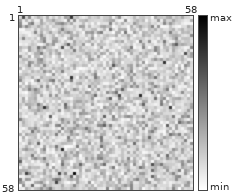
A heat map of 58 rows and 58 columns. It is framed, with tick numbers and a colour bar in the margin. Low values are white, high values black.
Mirror symmetry: none. Slope: none. Histogram: skewed, a long tail of high values. Stripes: none. Odd rows or columns: none. Average level on the scale: 20%. Grain: fine.
